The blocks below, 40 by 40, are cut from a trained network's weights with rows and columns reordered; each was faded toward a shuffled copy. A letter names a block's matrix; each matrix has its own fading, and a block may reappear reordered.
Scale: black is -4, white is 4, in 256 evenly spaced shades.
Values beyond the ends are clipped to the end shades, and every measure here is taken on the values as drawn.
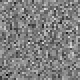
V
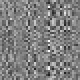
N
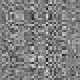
N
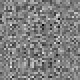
N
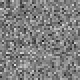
V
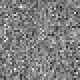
V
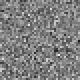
V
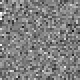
V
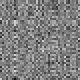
N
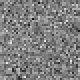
V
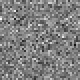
V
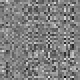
N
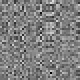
N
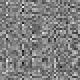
N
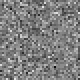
V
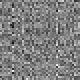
N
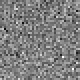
V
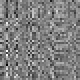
N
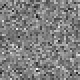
V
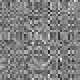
N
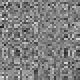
N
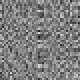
N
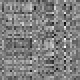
N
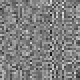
N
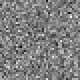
V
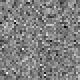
V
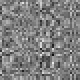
N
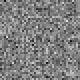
V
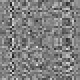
N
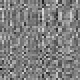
N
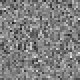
V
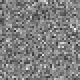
V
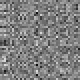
N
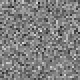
V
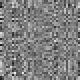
N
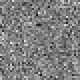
V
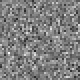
V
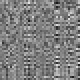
N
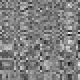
N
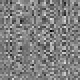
N
